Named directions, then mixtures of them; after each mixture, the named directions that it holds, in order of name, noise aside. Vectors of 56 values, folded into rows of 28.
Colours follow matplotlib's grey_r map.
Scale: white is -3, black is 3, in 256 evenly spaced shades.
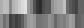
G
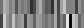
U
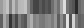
G, U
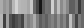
G, U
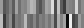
U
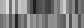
G, U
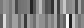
U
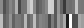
U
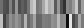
G, U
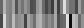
U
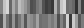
G, U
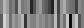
U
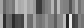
G, U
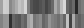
G, U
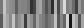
U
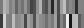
U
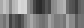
G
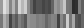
G, U
